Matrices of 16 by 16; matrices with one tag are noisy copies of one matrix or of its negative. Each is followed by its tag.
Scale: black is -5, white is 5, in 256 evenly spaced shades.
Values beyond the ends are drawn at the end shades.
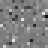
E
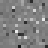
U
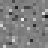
E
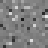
E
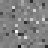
U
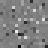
U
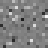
E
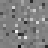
U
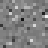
E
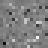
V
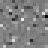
E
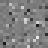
V
